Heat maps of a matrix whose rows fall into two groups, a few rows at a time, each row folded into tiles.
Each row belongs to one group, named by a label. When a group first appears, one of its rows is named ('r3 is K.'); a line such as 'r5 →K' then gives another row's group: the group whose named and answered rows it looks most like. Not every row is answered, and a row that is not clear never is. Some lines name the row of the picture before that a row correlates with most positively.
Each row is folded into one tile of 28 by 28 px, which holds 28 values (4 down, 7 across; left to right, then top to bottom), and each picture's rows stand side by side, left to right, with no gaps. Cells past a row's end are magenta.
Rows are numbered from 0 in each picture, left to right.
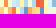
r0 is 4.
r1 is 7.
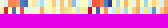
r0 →7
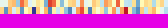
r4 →4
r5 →4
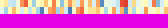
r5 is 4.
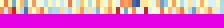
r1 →4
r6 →4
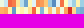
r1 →7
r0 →7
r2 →4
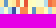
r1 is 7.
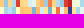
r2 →7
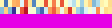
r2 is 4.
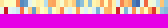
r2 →7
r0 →7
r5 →4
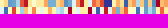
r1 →7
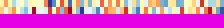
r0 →4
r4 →4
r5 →7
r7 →4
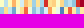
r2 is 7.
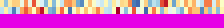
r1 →4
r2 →7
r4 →7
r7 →7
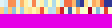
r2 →7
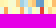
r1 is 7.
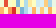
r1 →7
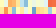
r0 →7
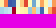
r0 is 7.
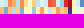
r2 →7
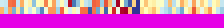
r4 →4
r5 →4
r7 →4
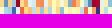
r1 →7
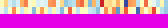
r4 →4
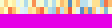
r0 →4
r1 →4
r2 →4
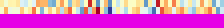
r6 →4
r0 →7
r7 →4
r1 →7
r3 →4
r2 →4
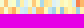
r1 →4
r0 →4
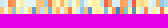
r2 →4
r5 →7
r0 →7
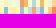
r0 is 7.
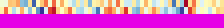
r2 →4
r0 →7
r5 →4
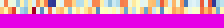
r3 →7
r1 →7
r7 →4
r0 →4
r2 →7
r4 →7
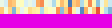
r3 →4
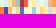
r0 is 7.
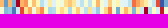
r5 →7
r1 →4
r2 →7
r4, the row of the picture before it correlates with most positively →1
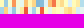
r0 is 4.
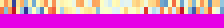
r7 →4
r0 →4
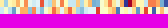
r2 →4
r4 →4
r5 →7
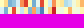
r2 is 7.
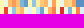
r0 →7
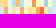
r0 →7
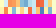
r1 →7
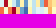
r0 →4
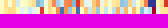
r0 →4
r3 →7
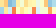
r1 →7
